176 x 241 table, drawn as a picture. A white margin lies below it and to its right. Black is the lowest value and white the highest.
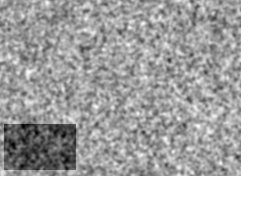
Average level on the scale: 60%. Ninth with the lowest average: bottom left. Mirror symmetry: none. Stripes: none. Odd patch: lower, in the bottom left. Grain: blotchy.
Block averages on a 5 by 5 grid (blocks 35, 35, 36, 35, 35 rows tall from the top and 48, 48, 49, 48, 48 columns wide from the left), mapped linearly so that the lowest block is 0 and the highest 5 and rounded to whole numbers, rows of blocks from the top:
44444
44444
44444
23445
02444
